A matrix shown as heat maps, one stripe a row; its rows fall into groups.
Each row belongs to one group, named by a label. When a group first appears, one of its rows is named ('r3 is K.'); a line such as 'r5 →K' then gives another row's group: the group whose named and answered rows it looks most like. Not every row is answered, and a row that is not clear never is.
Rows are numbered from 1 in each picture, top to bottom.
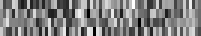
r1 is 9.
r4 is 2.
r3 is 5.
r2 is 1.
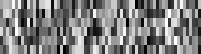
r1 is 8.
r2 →5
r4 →9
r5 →5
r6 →1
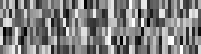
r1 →8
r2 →1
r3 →5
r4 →9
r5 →9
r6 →8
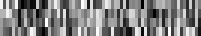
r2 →5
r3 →5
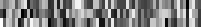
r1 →1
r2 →9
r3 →1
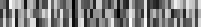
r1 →8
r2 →8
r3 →8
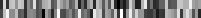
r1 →8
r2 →5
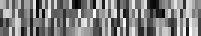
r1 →8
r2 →5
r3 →9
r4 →9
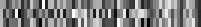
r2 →9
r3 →2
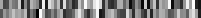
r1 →2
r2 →1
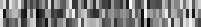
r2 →9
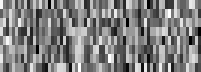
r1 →1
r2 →5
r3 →8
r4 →9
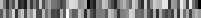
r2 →8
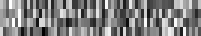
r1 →8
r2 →2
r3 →8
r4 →9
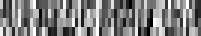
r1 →2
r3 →2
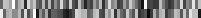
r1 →8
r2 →1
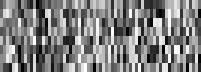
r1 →5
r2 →5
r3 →2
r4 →2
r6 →5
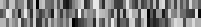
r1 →1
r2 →5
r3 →8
